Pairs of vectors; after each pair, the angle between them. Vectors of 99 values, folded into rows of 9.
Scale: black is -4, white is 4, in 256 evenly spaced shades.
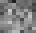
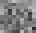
nearly opposite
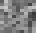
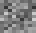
partly opposed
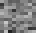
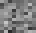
nearly parallel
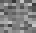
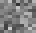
orthogonal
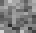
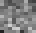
nearly opposite
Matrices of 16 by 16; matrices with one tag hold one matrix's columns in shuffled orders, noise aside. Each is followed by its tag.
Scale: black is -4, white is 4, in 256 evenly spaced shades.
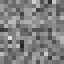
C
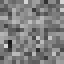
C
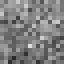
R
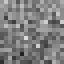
R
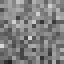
R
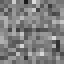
C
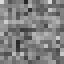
C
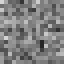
C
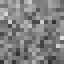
R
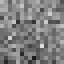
R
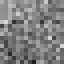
R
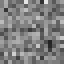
C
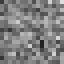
C
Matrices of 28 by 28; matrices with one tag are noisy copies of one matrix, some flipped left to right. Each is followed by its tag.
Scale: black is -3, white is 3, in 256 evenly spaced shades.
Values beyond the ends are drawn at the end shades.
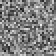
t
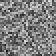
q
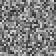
t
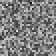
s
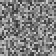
s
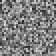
t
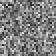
s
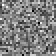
t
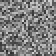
q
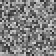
t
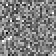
s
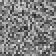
q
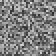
q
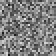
s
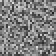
q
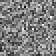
q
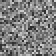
q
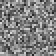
t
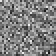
q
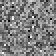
t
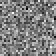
s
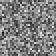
s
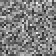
q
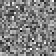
t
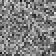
q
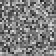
t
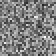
s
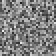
t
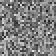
s
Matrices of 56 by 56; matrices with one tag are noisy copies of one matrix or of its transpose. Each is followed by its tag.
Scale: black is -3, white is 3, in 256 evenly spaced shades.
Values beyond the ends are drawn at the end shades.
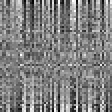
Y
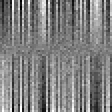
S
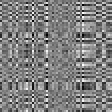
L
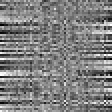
Y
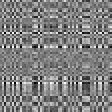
L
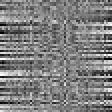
Y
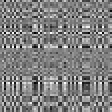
L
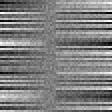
S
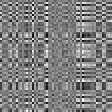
L
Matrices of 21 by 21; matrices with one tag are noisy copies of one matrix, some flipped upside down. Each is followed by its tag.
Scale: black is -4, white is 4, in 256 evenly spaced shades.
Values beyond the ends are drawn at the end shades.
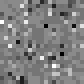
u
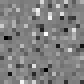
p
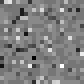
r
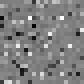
r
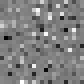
p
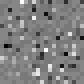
p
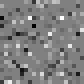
r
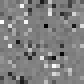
u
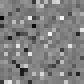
r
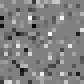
r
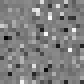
p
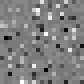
p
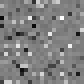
r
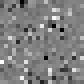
u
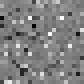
r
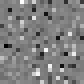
p
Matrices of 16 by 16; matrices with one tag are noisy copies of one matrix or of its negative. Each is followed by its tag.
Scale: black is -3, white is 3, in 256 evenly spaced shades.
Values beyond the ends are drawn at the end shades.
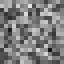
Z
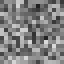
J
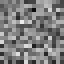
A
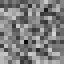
Z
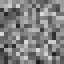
Z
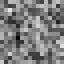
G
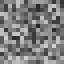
J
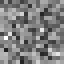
Z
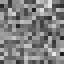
A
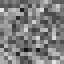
Z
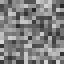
A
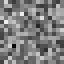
G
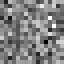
G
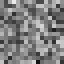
G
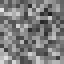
Z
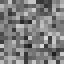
A
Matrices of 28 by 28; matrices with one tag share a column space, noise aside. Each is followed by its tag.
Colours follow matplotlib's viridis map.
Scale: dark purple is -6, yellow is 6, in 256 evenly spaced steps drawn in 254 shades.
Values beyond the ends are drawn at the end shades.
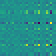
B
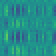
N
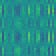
N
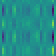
N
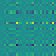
B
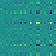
B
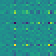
B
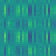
N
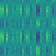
N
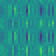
N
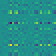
B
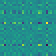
B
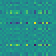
B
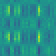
N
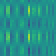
N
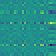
B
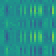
N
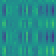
N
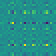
B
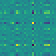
B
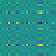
B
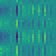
N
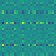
B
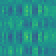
N
